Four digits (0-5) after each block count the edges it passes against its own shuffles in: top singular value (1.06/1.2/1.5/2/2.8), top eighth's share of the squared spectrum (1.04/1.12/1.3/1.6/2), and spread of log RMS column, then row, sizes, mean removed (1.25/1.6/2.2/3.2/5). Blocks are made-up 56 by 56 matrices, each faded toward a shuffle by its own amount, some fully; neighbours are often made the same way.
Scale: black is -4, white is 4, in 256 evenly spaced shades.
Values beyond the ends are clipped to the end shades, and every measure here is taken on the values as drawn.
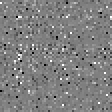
3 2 1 1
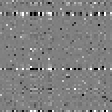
5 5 2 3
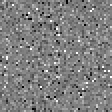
0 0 1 0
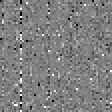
3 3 2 0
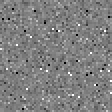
0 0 0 0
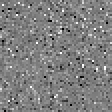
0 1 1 0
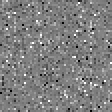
1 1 1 0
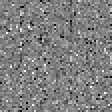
1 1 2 0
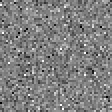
0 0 0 0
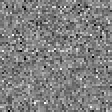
1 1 0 2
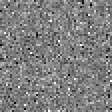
2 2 1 0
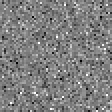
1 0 0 0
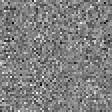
3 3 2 1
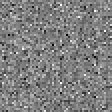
2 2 0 0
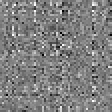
4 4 3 2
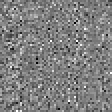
3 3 2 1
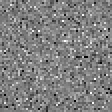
0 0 0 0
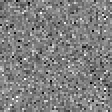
0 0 0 0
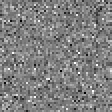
3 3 1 1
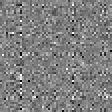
4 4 2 2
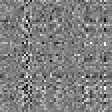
4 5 3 3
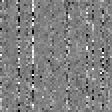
3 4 3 0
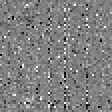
4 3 2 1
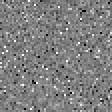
2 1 0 0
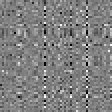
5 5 3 2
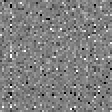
3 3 1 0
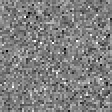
1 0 0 0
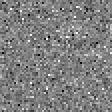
1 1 0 0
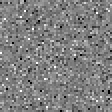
0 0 0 0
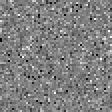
0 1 0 0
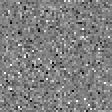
1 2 0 0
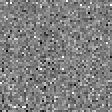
3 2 1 1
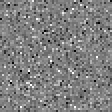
1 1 0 0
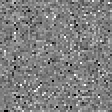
3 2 0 0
